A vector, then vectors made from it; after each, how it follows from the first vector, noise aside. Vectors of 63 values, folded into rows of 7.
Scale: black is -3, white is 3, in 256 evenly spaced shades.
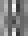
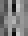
negated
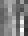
wrapped around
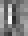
wrapped around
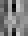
negated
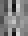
negated
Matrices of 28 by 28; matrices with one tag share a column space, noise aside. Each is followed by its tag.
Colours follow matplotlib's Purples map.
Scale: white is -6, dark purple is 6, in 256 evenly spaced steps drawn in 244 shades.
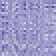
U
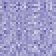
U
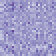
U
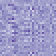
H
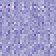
U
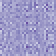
U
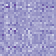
U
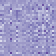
H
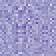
H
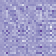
H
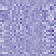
H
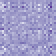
U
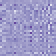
H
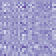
U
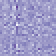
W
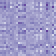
U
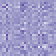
U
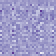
H
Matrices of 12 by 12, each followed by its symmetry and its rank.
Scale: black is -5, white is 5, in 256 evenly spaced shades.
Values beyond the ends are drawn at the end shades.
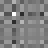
symmetric, rank one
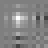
symmetric, rank one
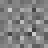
symmetric, rank two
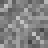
symmetric, full rank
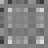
symmetric, rank one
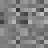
neither, rank two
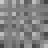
symmetric, rank two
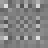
symmetric, rank two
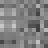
neither, rank two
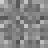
symmetric, rank two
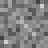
symmetric, full rank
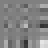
symmetric, rank one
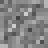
symmetric, full rank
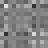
symmetric, rank two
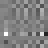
neither, rank two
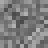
symmetric, full rank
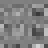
neither, rank two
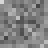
symmetric, full rank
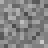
symmetric, full rank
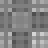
symmetric, rank one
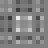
symmetric, rank one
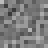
symmetric, full rank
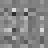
neither, rank two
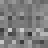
neither, rank two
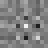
symmetric, rank two
